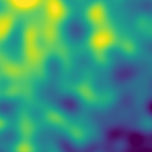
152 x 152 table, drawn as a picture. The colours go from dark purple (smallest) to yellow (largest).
The top left is the ninth with the highest average. The texture varies smoothly and slowly. No lone cell stands out from its neighbours. There is an overall slope up to the top left. The bottom right is the ninth with the lowest average. No single row or column stands out from its neighbours.
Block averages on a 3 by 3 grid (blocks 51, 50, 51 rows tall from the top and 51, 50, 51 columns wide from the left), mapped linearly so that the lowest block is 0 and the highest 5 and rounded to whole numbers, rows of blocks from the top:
543 / 432 / 320
